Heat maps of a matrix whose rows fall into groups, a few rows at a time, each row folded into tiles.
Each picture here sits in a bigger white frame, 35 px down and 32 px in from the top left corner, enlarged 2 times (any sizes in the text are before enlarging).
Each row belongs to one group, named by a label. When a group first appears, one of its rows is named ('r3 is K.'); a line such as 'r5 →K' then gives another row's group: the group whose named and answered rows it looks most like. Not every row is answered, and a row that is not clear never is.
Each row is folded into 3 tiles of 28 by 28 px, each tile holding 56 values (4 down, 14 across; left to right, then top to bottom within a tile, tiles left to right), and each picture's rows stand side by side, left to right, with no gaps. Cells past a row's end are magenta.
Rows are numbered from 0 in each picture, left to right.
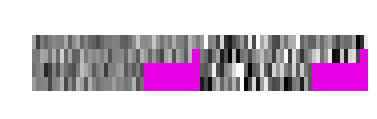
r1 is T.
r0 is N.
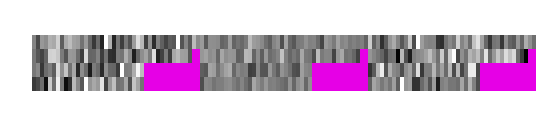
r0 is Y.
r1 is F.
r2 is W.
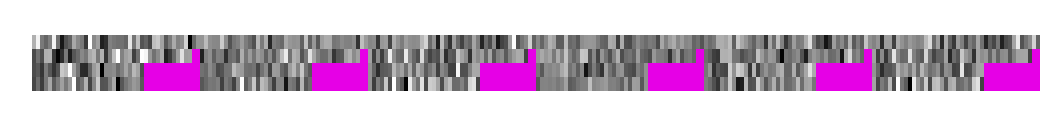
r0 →T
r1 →T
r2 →Y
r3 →F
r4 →Y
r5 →Y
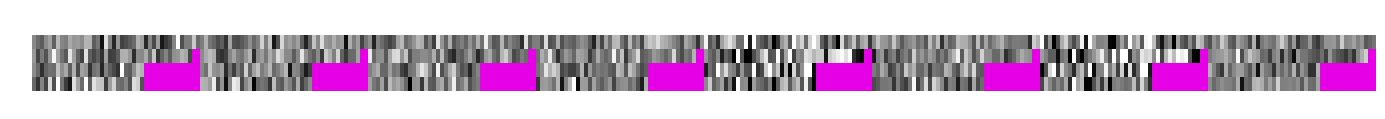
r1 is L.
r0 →Y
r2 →N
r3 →L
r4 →W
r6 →W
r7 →F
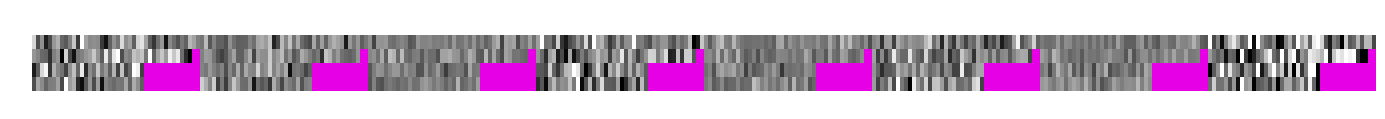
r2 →F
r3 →T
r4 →F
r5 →Y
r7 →W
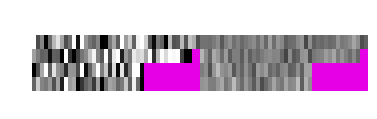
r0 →W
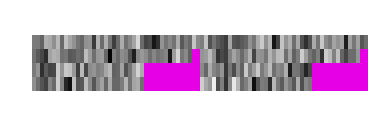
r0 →Y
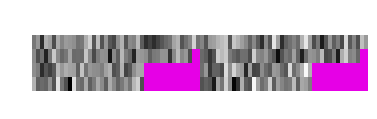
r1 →Y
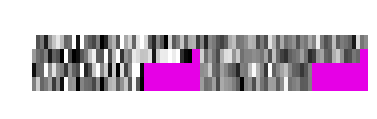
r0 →W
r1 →N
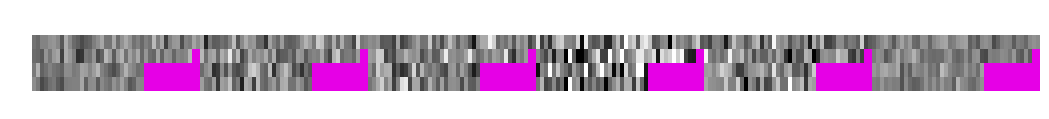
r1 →N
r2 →L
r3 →W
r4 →N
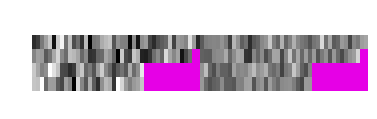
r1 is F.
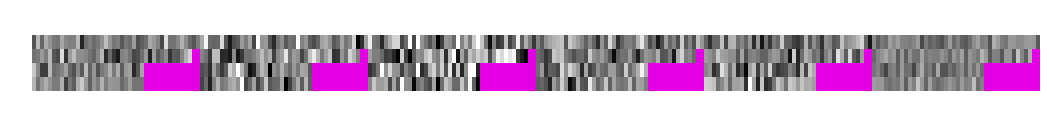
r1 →T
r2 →W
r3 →Y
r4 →N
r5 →N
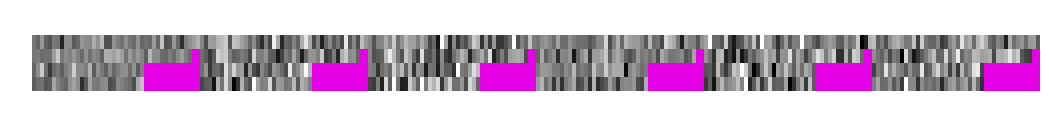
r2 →Y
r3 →L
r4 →T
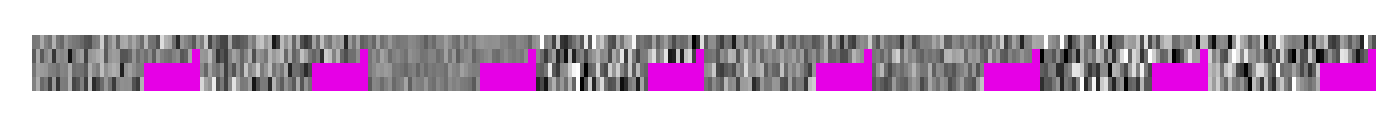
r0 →L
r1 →L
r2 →L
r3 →T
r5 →F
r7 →N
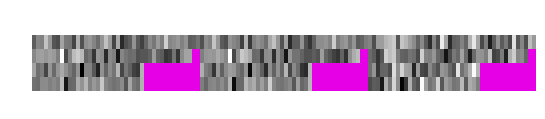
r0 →F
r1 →F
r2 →Y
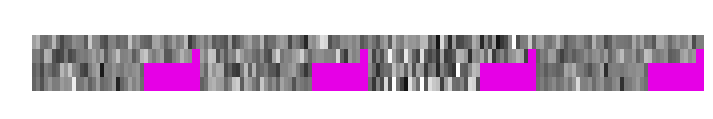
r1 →L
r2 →Y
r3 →T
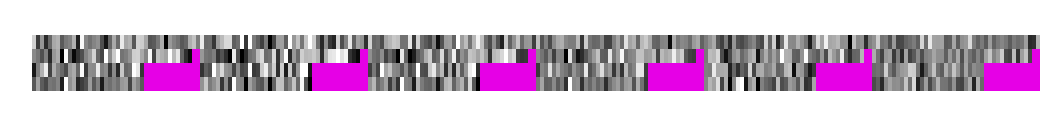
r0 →W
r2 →W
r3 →W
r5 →T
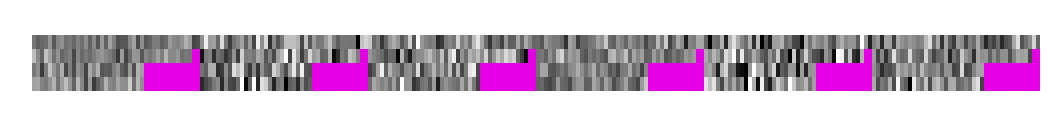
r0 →N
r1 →T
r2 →W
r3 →F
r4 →N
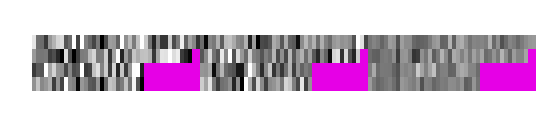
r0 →W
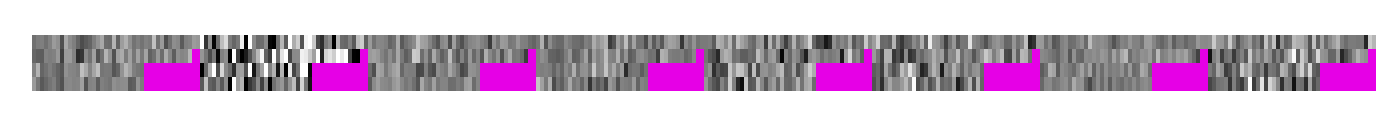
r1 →W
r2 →F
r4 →Y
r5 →T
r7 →T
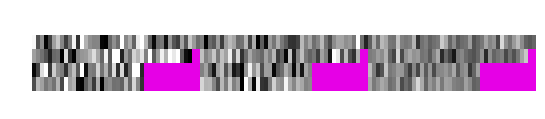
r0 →W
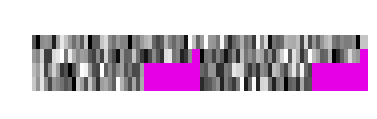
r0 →N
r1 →T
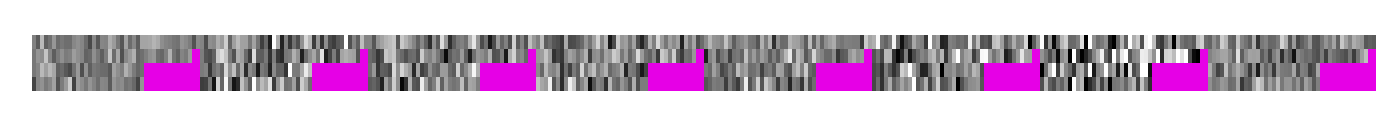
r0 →L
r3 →L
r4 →T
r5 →T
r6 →W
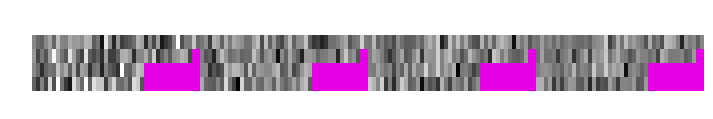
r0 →Y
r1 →Y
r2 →L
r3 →L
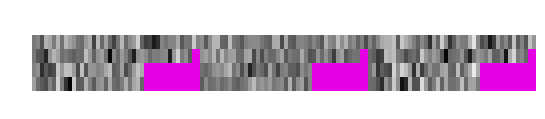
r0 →Y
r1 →F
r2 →Y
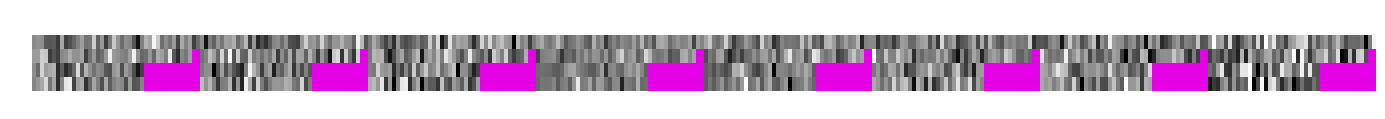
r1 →N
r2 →L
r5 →N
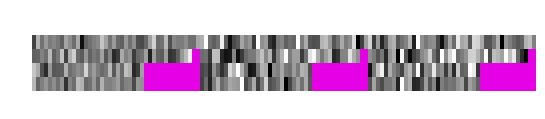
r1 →T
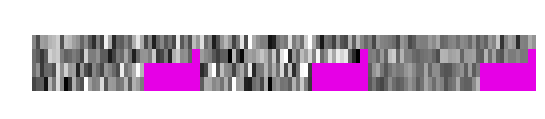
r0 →Y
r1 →W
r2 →F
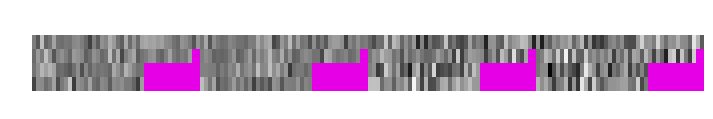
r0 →L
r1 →L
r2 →N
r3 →N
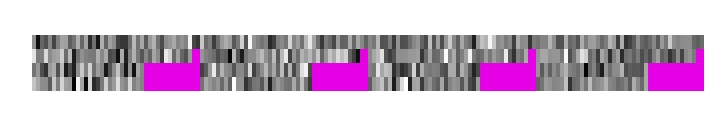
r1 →W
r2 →L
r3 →F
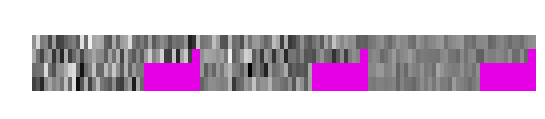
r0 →T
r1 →F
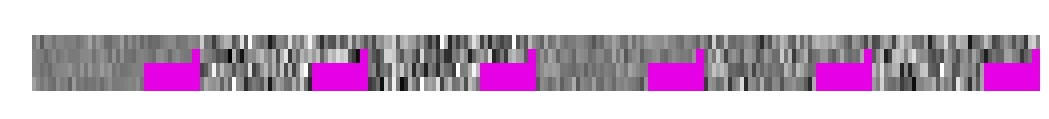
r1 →W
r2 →Y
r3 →L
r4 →L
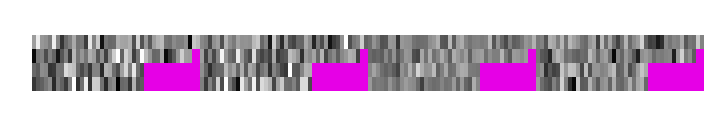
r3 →Y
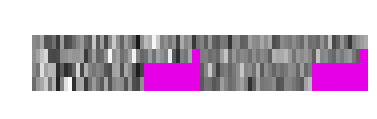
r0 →L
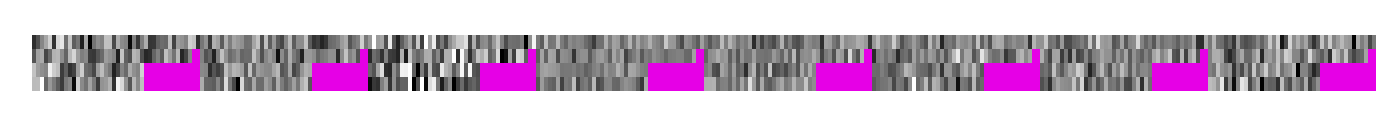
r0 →N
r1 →Y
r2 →T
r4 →N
